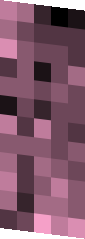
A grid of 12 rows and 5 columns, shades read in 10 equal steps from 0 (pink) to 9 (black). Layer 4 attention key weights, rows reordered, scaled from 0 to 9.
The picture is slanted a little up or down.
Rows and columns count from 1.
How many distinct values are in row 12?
5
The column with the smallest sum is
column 1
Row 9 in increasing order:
3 3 4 5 6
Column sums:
44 59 54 55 57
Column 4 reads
9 6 5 5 4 5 5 5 4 2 3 2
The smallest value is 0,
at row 12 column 3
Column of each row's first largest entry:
4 3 5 3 3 1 2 4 2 2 2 1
